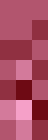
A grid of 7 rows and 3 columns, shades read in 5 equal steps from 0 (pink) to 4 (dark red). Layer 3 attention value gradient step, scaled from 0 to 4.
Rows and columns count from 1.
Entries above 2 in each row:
0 1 2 1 2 1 1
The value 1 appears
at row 4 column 2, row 6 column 1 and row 7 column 2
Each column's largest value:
3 4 4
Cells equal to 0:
1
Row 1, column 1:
2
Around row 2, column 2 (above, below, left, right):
2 3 2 3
